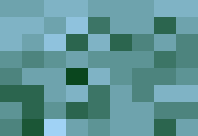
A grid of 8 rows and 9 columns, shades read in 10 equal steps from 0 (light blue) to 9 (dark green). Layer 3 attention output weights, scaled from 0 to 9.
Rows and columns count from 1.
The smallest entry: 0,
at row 8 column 3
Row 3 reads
2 3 1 7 2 7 5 3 5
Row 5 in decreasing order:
9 5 5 5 4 4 3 3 2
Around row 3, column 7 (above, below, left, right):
3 4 7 3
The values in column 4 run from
1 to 9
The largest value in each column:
7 8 4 9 6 7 5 7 5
